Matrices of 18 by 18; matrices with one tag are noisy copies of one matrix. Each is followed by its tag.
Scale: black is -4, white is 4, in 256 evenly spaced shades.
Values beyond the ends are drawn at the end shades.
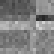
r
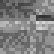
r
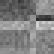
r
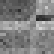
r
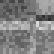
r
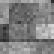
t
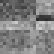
r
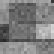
t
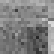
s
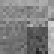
s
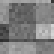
t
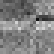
r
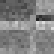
r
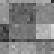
t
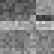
r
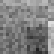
s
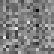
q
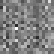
q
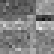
r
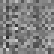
q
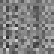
q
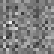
q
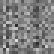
q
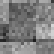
t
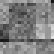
t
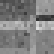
r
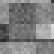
t
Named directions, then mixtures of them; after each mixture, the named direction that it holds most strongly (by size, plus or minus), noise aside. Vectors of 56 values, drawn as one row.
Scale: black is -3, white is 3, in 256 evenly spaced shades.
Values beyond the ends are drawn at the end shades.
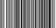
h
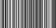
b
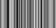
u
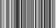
h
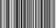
u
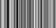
u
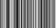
u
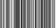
h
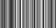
u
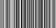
h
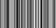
u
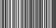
b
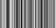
u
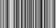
u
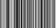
u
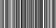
b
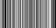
h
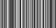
u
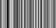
u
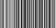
h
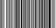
h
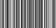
b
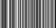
u
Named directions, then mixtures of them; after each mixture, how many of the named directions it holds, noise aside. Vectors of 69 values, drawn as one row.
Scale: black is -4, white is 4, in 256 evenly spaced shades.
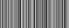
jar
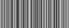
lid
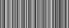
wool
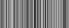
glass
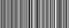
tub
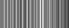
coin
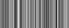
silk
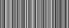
one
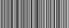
two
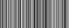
two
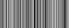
two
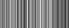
two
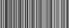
one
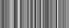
two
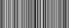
two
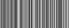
two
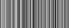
three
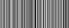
three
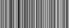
two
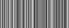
three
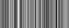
one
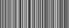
two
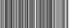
two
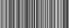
three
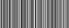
one
